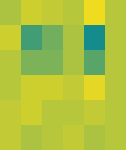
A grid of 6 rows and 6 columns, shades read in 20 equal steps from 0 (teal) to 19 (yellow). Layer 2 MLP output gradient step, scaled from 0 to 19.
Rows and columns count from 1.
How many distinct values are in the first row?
5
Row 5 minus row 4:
1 0 -2 -1 -3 0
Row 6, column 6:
14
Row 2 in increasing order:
0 4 8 13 14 16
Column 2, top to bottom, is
16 4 9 16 16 13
